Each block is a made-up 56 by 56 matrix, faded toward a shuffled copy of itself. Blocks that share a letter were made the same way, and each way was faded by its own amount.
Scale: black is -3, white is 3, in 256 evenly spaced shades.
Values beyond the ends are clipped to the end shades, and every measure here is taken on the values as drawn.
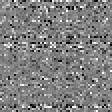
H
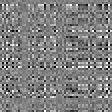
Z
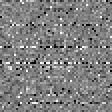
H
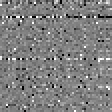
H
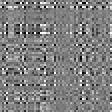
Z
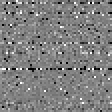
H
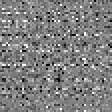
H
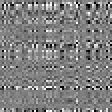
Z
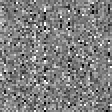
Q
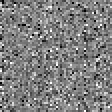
Q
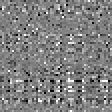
H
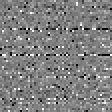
H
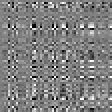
Z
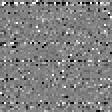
H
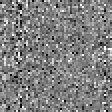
Q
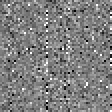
Q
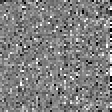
Q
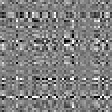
Z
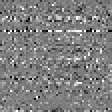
H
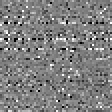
H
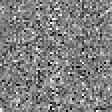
Q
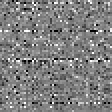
H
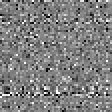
H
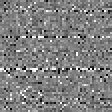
H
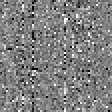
Q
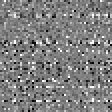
H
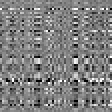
Z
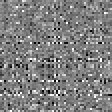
H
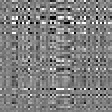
Z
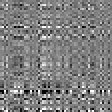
Z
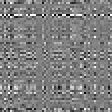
Z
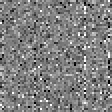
Q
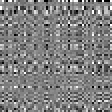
Z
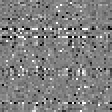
H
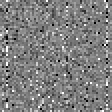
Q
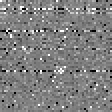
H
